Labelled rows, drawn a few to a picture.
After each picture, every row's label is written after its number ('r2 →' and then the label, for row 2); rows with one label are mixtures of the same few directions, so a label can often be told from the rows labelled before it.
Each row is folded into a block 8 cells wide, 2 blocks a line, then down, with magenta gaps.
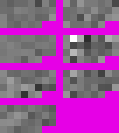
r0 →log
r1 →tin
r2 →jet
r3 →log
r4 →jet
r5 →log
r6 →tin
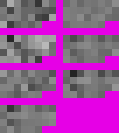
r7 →log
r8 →tin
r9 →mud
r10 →log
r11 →tin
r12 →log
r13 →log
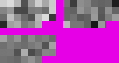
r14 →log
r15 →tin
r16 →tin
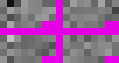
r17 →log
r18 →log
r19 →log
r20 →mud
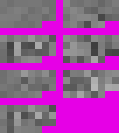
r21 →tin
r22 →jet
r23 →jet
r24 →tin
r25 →mud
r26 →tin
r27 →jet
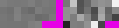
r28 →jet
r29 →tin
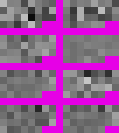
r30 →tin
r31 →jet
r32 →mud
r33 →jet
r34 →log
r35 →mud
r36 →log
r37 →log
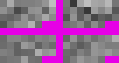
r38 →tin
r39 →mud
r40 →jet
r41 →tin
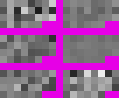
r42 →jet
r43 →jet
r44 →tin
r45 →log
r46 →tin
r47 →log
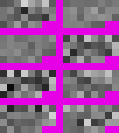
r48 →mud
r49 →jet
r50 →tin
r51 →mud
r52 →mud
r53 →mud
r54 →log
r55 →tin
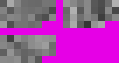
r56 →log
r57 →jet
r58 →mud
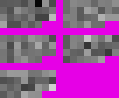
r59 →log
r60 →jet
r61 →jet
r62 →mud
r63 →jet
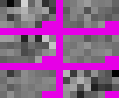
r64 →log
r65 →mud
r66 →log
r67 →mud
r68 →log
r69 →tin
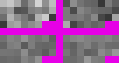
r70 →log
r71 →log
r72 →mud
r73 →jet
